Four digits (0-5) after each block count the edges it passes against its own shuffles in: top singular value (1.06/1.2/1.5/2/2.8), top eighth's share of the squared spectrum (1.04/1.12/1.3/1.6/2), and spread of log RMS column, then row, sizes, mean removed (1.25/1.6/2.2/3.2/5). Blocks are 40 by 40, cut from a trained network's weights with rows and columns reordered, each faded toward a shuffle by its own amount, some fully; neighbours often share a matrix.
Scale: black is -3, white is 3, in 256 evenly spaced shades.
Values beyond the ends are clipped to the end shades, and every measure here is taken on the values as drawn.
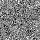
1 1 0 0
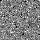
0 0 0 0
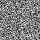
0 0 0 0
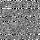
3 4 0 3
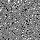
0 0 0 0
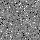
0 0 0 0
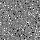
0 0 0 0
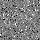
0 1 0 0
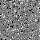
1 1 0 0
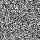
1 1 0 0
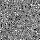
2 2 0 0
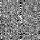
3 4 2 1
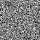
1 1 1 0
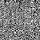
3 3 0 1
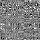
3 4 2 2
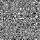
3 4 1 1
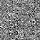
2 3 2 0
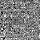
2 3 2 1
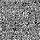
2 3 1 1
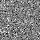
0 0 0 0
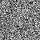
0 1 0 0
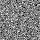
0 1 0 0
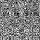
3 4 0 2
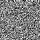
2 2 0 1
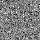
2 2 0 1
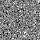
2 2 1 0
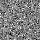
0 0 0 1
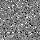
2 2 0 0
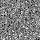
0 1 0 0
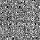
3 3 1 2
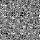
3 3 1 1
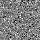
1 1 1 0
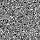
0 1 0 0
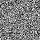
1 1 0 0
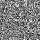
3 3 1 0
